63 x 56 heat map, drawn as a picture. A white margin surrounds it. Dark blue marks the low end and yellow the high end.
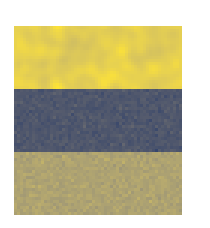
It is made of 3 by 1 panels. Panel 1,1: very high, blotchy, faint in contrast. Panel 2,1: low, fine-grained, faint in contrast. Panel 3,1: high, fine-grained, faint in contrast.
